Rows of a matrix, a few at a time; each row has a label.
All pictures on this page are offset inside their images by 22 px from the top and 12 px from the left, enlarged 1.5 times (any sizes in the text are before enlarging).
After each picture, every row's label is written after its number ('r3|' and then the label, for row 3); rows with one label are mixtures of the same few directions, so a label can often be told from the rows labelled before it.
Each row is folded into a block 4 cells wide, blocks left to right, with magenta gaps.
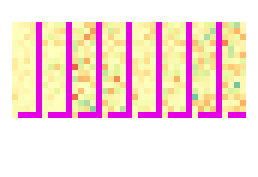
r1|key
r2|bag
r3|key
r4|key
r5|key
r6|key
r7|key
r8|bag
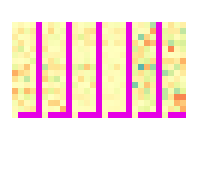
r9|key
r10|key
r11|bag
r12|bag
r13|bag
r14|key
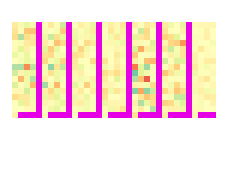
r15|bag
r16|bag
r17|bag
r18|key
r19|key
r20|key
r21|key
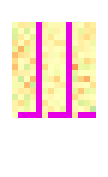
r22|bag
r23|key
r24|key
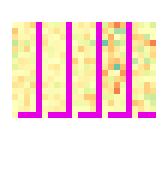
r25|bag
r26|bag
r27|key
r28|bag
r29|key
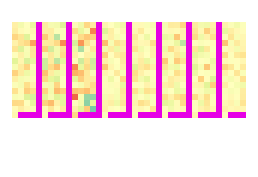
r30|key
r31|key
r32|key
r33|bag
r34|key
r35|key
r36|bag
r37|bag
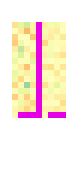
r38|bag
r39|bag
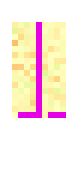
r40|bag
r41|key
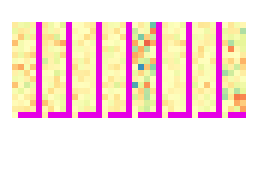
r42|bag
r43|key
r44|key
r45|bag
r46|bag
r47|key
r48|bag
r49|key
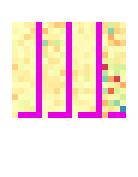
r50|key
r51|bag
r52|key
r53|key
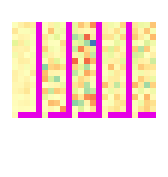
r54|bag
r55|key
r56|key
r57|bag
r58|bag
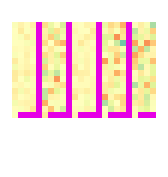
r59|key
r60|key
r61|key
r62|key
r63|bag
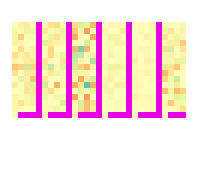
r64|bag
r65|bag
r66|bag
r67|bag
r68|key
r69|key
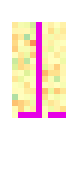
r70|key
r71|key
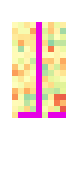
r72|key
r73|key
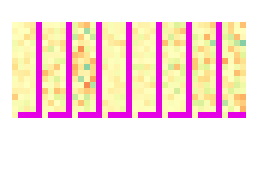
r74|key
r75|key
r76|bag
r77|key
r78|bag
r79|bag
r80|key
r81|key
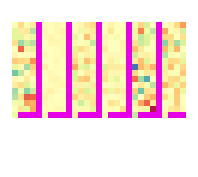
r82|key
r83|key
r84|key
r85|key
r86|key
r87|bag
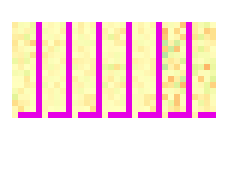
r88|key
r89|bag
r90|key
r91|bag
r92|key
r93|bag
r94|bag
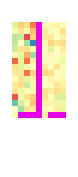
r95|key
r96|key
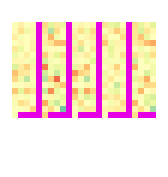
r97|key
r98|key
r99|key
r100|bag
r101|key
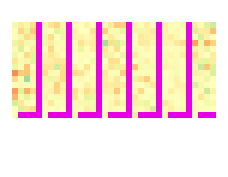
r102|key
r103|bag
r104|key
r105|bag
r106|key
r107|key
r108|bag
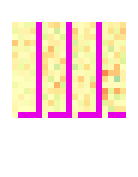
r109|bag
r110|bag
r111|bag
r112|key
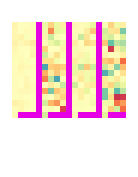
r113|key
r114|key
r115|bag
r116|key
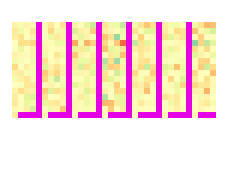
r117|key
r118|key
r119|bag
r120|key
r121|bag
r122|bag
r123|bag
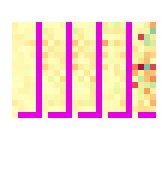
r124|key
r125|bag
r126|bag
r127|bag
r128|bag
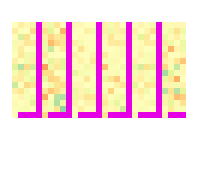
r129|bag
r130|key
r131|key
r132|key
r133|bag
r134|key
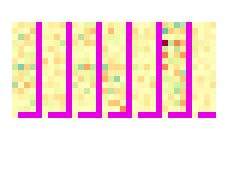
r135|bag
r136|key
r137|bag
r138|key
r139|bag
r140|bag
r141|bag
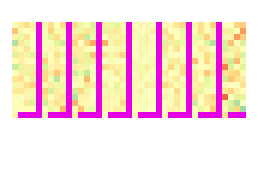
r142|bag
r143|key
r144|key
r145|bag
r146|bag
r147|bag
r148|key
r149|key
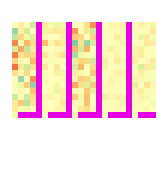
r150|bag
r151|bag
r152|bag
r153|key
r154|bag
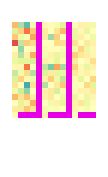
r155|bag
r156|bag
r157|bag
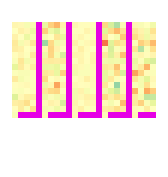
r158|key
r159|bag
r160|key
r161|bag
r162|key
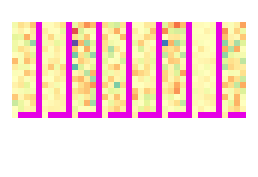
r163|key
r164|bag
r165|bag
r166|bag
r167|key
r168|bag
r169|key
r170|bag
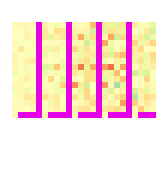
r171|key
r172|bag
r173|bag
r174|bag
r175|key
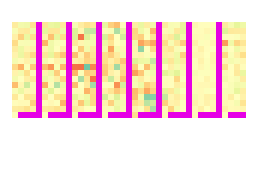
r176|bag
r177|bag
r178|bag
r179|bag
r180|key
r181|key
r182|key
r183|bag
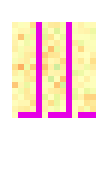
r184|bag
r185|bag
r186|key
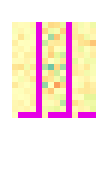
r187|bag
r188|bag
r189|key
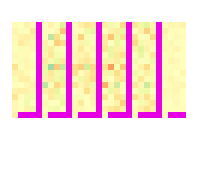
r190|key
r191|bag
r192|bag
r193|bag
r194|bag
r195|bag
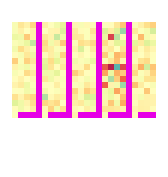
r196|key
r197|key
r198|key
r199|bag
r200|bag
